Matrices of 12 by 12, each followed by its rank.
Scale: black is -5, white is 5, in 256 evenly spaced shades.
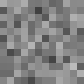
full rank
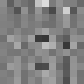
two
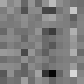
two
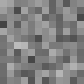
full rank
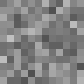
full rank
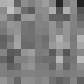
two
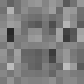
two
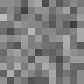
full rank
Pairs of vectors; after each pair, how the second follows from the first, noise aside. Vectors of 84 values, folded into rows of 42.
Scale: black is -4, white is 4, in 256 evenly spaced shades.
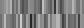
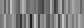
sign-scrambled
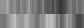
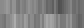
shrunk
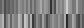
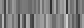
sign-scrambled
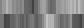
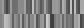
sign-scrambled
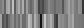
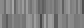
shrunk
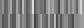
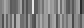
sign-scrambled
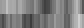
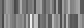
shuffled
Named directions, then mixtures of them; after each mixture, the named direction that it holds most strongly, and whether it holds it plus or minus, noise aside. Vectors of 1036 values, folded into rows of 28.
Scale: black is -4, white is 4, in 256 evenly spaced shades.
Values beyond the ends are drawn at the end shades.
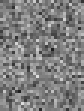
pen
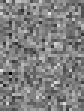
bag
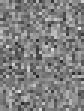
pen, minus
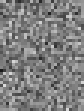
bag, minus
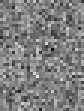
pen, plus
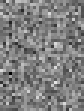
bag, plus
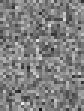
pen, plus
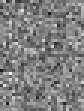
bag, minus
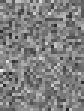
bag, plus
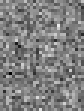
pen, minus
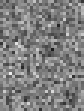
pen, plus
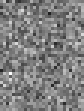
bag, minus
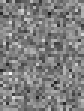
bag, minus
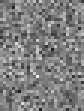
pen, plus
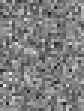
bag, minus
